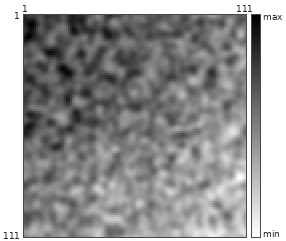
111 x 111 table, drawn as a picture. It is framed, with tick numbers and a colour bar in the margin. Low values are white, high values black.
The top left is the ninth with the highest average. The field is mottled with small blotches. No row or column stands out. Values rise toward the top left. The ninth with the lowest average is the bottom right. The values follow a bell shape. The halves do not mirror each other. No lone cell stands out from its neighbours. There are no regular stripes.
